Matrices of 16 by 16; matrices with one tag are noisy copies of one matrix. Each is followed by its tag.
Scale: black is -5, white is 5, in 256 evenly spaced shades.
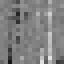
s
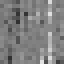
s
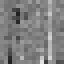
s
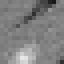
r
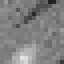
r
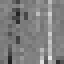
s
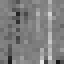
s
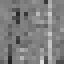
s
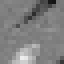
r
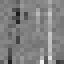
s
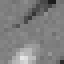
r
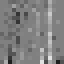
s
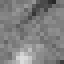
r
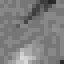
r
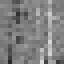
s
